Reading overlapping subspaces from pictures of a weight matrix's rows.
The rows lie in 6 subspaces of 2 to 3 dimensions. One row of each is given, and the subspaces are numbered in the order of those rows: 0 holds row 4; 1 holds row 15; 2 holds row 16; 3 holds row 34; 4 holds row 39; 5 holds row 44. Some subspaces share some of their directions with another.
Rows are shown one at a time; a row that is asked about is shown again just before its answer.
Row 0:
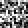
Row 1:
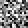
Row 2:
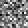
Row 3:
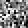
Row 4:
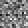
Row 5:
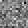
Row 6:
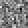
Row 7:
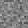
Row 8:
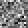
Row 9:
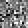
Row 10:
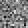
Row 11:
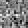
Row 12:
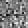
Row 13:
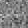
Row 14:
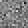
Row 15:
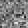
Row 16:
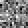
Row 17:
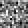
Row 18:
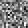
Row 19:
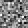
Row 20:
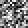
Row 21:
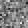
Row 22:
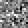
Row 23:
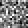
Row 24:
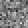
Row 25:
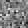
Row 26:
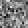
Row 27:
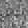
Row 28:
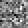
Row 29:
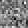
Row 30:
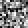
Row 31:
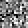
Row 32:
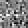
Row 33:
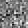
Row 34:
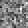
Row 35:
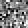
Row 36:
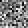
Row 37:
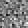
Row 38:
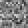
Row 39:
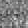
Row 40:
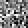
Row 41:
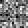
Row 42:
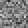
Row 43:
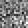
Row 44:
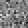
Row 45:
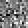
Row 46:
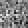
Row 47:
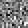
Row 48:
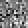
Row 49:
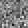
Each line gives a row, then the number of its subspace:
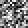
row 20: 0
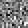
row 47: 1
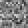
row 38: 5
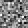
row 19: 1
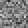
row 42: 5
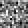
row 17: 2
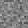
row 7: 1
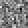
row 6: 3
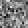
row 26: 3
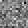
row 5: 4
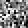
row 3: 5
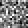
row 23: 2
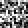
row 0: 2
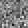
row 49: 1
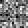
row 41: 2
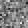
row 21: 5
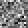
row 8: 1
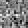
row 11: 4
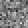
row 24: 3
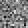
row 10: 1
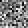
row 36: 4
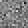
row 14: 4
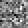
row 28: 5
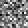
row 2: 0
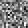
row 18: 1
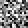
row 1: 0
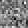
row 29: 4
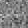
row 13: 5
